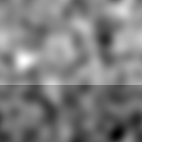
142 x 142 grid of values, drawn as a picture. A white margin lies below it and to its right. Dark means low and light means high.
The ninth with the lowest average is the bottom right. The histogram is bell-shaped. The top left is the smoothest part. No lone cell stands out from its neighbours. A horizontal seam about 60% of the way down splits the table, and the top part is higher.
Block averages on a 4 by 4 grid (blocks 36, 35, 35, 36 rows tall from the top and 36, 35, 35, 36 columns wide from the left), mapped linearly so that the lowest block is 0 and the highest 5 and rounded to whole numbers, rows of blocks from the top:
4435
5534
2332
2210
